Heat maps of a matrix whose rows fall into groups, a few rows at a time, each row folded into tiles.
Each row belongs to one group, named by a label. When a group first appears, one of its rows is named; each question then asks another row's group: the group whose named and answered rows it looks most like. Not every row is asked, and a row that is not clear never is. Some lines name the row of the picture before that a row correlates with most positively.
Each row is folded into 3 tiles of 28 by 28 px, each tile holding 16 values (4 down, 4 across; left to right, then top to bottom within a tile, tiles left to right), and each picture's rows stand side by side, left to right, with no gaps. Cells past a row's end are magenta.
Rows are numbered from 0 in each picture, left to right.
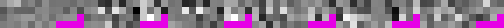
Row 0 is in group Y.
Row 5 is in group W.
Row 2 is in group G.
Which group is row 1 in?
G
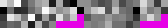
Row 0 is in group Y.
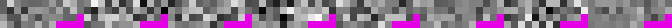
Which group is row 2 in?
W
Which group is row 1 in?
Y
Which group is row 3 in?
G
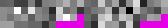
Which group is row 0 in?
G
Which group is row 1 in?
Y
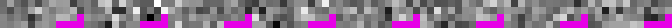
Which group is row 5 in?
G
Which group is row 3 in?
G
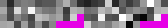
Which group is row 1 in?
W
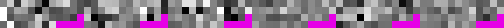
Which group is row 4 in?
Y
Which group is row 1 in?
W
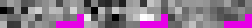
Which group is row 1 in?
G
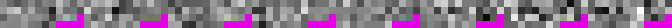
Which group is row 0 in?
G
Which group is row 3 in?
Y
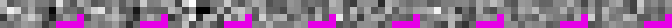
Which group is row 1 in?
G
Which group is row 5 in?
G
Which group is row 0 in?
G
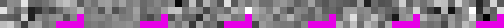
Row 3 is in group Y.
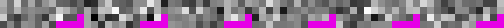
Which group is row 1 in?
W
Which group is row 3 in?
Y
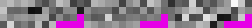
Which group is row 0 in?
Y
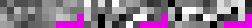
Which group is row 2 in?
W
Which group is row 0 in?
G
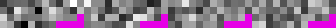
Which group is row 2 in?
Y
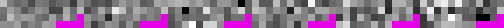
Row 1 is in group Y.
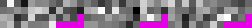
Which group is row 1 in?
G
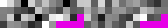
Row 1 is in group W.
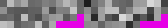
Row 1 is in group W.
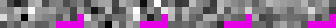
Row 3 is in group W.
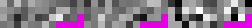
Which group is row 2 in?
W
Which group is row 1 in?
W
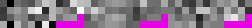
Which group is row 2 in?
G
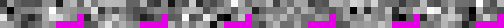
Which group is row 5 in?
G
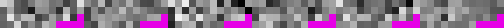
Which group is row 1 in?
Y
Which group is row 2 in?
Y
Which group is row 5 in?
Y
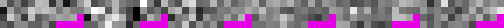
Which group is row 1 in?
G
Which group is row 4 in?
G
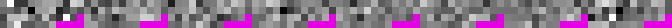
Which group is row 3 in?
Y
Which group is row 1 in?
G
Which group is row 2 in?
W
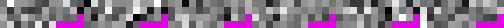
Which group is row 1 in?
W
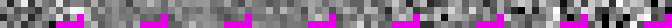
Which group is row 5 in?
Y
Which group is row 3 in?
G
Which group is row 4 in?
G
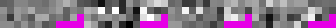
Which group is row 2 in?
G
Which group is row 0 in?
W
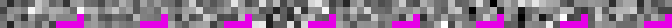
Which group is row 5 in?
G
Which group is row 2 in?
W
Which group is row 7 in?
Y
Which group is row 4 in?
W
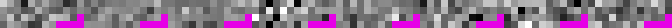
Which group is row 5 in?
W
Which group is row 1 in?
W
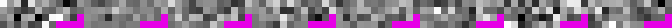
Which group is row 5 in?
G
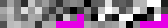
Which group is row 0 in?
Y
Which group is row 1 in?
W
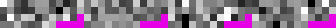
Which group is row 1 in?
Y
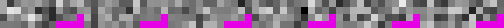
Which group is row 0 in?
G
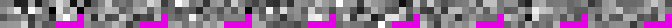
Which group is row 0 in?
G
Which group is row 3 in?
G
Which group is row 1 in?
W
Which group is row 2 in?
Y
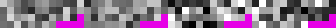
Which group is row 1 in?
W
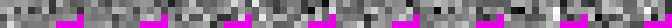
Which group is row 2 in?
W
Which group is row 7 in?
W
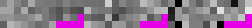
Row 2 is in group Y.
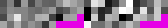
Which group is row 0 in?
W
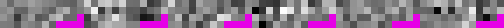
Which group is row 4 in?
W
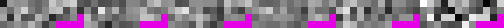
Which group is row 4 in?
Y
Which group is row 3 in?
G
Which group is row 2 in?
G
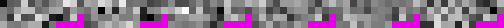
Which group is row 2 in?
G
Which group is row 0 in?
W
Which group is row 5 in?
Y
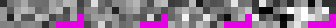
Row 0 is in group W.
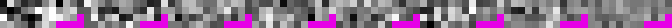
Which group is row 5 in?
Y
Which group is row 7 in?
W
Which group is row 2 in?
W
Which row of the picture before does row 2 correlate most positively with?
0
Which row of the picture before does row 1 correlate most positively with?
1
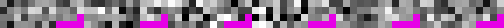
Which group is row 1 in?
G
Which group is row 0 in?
Y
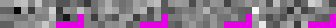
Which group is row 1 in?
W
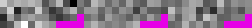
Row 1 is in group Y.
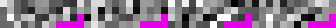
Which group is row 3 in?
W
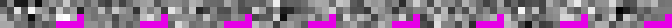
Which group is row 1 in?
G
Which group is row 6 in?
G
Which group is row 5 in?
Y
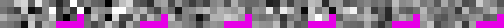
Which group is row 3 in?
G
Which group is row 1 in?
Y
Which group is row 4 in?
G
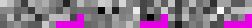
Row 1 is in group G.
